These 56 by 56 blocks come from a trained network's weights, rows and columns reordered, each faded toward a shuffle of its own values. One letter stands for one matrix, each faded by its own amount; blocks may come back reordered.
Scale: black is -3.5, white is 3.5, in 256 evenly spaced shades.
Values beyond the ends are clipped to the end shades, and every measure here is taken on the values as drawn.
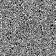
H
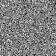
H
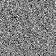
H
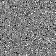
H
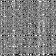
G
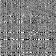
G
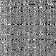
G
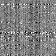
G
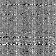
G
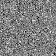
H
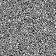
H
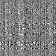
G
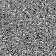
H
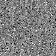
H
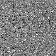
H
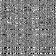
G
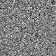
H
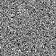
H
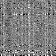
G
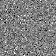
H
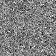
H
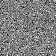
H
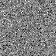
H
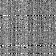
G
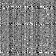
G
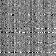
G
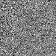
H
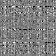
G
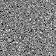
H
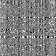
G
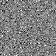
H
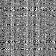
G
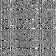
G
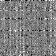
G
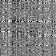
G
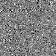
H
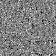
H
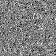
H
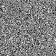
H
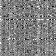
G
